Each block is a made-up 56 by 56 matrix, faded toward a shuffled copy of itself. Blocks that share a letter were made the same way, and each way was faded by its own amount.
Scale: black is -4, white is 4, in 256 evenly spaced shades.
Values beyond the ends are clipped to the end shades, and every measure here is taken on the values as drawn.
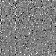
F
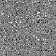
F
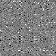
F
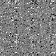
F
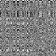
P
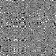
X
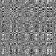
P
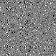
F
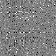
F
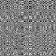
P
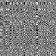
P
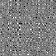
X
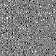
F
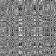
P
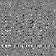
X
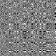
P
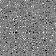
F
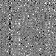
F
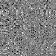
F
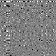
X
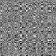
P
